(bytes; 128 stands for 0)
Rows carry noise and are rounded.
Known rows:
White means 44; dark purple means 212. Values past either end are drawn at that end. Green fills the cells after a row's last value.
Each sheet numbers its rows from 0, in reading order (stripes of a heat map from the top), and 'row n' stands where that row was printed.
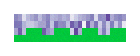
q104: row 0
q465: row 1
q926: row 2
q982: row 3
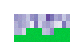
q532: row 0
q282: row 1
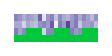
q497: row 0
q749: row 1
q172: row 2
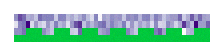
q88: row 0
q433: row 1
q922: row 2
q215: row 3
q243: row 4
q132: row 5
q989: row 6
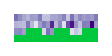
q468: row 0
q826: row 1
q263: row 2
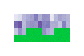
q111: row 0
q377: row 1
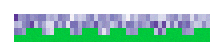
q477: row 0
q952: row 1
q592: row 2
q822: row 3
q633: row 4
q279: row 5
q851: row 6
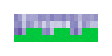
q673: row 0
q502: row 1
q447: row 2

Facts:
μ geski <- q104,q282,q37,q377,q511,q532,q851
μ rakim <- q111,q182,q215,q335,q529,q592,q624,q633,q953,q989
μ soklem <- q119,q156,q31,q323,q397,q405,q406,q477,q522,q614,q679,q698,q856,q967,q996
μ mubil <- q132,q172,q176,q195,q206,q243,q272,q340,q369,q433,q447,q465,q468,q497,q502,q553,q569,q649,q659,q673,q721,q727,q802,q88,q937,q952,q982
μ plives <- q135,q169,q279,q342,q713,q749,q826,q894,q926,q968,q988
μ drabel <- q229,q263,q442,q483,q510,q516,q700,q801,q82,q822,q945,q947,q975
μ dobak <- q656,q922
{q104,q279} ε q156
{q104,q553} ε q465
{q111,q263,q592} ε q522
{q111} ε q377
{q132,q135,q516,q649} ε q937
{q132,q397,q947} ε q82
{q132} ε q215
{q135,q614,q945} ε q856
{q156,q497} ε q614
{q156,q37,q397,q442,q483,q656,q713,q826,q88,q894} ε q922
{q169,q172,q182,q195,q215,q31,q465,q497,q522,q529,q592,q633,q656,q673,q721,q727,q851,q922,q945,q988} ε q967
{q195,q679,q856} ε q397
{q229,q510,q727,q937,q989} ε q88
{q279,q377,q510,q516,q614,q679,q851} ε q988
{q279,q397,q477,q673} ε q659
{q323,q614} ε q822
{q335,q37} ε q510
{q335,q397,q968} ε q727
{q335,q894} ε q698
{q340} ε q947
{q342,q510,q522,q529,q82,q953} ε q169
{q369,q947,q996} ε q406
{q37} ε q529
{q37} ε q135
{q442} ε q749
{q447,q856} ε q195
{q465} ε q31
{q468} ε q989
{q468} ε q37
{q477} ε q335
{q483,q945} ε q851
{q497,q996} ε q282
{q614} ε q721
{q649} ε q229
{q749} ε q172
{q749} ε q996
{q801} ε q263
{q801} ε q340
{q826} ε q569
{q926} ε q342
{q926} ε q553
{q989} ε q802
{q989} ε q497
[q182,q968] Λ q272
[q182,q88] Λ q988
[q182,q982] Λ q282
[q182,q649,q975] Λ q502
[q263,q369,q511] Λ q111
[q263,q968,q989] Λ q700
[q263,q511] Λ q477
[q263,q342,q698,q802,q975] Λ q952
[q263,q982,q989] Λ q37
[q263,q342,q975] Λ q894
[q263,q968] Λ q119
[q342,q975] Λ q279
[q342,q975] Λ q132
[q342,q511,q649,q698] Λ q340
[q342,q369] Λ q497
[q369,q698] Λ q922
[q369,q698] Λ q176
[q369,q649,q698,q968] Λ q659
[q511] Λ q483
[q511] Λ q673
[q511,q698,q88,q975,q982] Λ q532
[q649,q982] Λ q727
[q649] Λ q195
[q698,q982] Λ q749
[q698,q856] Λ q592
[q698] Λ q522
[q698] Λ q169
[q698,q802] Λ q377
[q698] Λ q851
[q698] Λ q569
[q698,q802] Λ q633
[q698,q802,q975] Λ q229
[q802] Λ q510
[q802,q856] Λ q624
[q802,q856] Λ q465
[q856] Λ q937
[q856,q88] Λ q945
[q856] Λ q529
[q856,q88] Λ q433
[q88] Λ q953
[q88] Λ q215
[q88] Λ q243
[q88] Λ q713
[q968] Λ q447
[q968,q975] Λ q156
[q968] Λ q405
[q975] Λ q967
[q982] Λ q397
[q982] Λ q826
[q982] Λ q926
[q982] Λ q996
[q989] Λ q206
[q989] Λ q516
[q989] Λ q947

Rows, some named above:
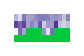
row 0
q968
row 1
q937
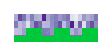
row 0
q947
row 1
q477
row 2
q342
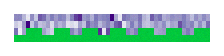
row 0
q802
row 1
q206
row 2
q996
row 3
q967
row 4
q727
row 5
q442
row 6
q483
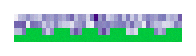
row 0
q169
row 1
q569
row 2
q649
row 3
q945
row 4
q511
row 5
q340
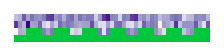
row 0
q989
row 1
q996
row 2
q700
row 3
q406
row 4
q996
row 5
q975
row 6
q335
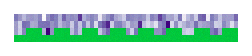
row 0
q229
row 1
q182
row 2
q982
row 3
q988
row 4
q937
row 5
q88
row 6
q624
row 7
q132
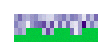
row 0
q801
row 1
q279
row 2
q802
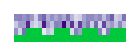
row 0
q937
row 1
q263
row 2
q894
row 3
q659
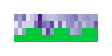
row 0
q369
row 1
q656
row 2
q442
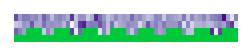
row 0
q323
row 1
q516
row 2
q698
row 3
q37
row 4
q82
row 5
q510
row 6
q176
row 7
q967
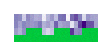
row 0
q510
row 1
q624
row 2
q856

